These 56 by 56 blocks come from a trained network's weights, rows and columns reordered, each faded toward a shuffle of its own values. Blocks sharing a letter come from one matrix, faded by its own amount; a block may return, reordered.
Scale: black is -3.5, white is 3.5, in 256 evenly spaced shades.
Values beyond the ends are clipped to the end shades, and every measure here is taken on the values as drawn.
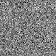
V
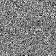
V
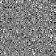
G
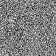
V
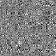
G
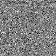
V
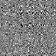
G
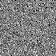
V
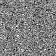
V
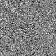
V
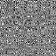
G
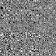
G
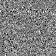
V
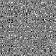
G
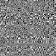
G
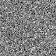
V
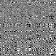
G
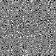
G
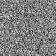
V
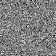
V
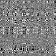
G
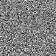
V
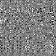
G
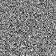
V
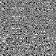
G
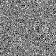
V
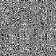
G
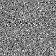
V
